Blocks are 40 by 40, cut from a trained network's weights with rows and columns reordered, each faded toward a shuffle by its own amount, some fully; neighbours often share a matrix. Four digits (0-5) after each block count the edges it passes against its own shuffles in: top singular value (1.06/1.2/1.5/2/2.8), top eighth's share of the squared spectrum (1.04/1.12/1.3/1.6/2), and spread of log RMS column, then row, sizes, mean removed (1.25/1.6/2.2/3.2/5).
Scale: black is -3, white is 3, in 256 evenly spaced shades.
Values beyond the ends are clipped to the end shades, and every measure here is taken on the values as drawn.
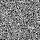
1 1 0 0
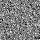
1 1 0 0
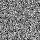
0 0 0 0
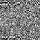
3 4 0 2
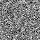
0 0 0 0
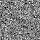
0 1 0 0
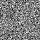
1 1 0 0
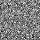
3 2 0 1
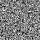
0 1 0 0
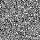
1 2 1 0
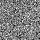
0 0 0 0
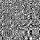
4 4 2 2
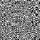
3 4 2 1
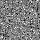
0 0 0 0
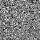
2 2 0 1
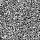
0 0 0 0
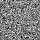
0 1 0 0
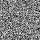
1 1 0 0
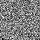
1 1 0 0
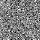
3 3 1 0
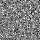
1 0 0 0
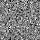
2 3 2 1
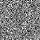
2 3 1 1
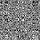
3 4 2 2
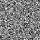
3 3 1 1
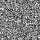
0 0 0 0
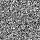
1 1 0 0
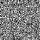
2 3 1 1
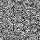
2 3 1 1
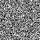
0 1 0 0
